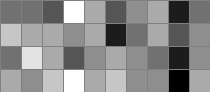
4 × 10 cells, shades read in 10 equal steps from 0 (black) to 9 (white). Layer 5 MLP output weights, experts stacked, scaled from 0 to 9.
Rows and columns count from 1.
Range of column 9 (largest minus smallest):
3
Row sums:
45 49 47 56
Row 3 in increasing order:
1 3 4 4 5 5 5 6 6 8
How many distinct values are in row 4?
5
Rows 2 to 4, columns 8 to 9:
6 3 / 4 1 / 5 0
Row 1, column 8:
6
